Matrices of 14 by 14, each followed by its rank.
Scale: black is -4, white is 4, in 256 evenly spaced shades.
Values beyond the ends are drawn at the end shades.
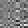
two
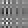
one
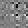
two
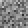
full rank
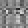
two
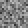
full rank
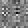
two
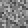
full rank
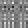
two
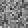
full rank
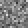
full rank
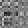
two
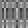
one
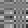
one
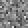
full rank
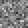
full rank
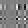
one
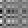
one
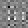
two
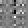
two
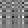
one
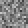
full rank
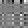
one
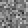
full rank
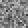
full rank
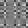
one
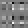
one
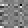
two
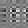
one
